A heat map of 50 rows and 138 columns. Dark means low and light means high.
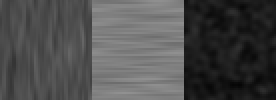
The table splits into one row of 3 panels. Panel 1,1: low, streaked downward, faint in contrast. Panel 1,2: middling, streaked across, faint in contrast. Panel 1,3: very low, blotchy, faint in contrast.
